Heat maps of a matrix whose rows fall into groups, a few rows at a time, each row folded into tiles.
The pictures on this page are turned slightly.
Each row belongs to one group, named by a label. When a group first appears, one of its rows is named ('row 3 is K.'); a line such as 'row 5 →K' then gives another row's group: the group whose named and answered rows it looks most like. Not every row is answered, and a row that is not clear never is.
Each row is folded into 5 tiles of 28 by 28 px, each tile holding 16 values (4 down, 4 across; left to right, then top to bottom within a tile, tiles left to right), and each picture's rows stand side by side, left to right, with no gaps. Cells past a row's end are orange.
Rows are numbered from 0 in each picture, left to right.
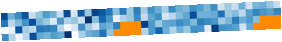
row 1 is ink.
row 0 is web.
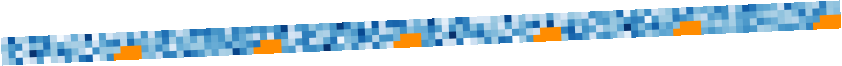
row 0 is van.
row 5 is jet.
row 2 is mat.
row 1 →mat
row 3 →van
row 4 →ink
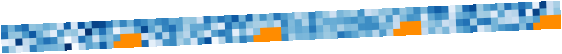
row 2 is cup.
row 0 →web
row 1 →web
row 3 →jet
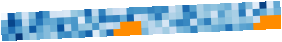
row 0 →van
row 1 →jet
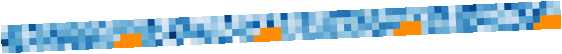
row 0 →ink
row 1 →van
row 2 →mat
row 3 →jet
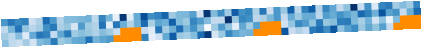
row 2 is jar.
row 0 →jet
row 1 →web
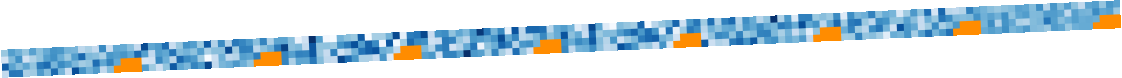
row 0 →ink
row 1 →web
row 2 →cup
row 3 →mat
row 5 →jar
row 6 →van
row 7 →ink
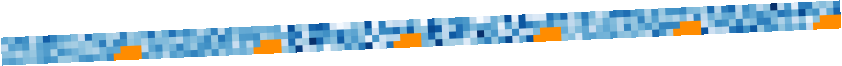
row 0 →jet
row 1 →jar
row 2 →van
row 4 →mat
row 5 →jar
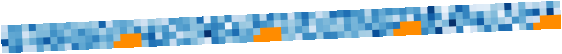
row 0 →ink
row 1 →ink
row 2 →mat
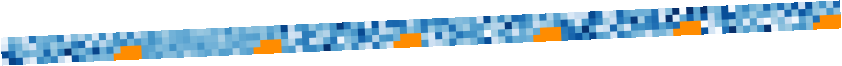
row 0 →ink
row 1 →van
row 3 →web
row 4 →cup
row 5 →web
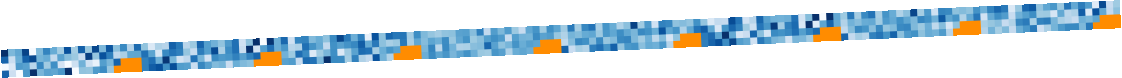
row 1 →cup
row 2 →mat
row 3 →ink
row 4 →jar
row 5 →cup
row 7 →jet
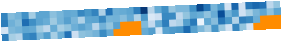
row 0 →web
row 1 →mat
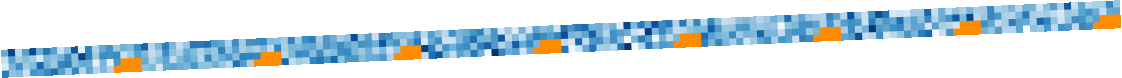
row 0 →jar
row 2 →jar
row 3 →ink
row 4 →web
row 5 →van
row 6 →van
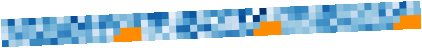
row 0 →jar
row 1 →jet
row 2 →jet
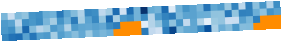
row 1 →web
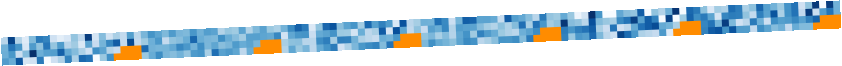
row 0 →van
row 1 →ink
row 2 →jet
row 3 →jet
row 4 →cup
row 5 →cup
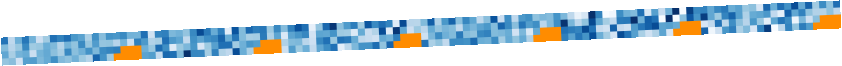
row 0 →mat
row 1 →mat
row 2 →jet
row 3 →jar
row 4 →cup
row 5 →web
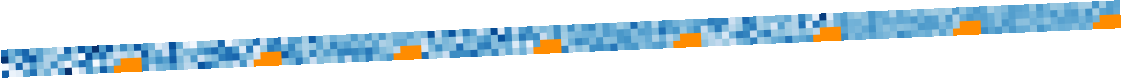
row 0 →web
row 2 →ink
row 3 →jar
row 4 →jar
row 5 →jet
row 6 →cup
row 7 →cup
